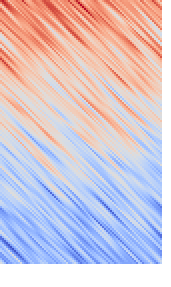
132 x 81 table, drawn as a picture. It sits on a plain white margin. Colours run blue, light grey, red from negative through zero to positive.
Slope: up to the top. Grain: diagonal, down to the right. Average level on the scale: 50%. Odd rows or columns: none.
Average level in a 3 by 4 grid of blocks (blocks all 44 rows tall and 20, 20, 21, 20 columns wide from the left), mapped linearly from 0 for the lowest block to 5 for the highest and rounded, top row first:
5 5 5 5 / 2 2 3 2 / 0 0 0 0
